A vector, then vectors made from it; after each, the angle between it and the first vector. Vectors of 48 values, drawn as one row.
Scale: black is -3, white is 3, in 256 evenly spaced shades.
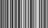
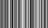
nearly parallel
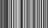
orthogonal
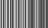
partly aligned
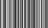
orthogonal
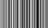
nearly opposite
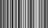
nearly parallel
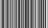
partly aligned
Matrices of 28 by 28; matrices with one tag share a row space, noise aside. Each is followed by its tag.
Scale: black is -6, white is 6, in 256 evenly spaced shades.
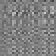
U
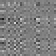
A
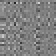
A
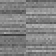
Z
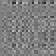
U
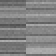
Z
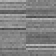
Z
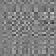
U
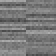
Z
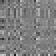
A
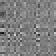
A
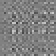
U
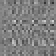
U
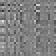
A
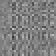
U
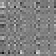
A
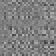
U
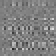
U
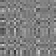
A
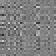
A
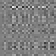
U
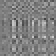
U
